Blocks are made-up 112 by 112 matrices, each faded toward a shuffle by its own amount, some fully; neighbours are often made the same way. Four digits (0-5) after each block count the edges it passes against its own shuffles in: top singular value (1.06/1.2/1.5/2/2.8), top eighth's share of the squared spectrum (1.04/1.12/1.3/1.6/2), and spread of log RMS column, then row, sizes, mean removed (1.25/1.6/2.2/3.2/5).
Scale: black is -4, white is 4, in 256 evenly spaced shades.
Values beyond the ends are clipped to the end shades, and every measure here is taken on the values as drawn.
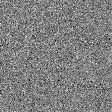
2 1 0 0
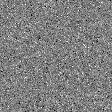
2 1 0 0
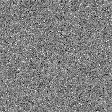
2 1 0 0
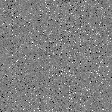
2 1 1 0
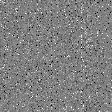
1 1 2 0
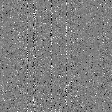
2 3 3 0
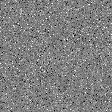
2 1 0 0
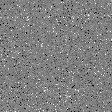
2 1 0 0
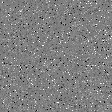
2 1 0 0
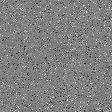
0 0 0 0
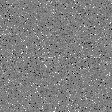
2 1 0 1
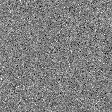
0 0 0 0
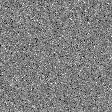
0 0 0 0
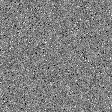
0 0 0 0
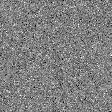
0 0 0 0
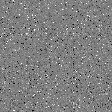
3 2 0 1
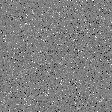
1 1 0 0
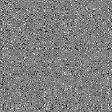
4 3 2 2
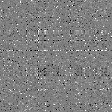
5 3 2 2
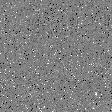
2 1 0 0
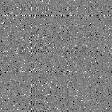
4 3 2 2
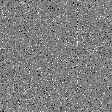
1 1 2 0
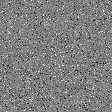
0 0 0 0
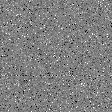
2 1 0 1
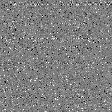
3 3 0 2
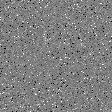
1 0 0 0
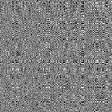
5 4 3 3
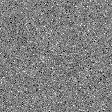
3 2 0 0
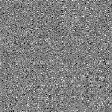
4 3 2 2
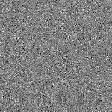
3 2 1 1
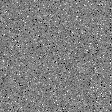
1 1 1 0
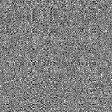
4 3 2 2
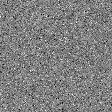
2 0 0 0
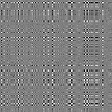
5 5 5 4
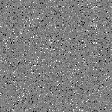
4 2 1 1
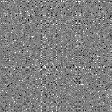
5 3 2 2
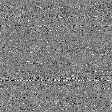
2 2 0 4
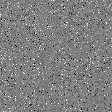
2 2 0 0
